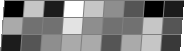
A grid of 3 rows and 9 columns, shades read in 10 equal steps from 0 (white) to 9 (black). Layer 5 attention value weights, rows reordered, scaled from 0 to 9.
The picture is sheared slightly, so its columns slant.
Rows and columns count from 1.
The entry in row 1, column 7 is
6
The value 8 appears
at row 1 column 3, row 1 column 9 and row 3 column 1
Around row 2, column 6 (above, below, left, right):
4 6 4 5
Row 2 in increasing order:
1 2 3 4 5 5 5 5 6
